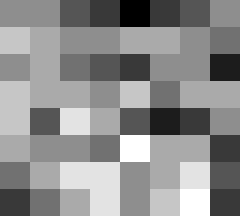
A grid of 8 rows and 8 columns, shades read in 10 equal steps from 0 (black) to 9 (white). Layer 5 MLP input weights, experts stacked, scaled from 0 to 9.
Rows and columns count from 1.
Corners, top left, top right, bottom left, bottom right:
5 5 2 2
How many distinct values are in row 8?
7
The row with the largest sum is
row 7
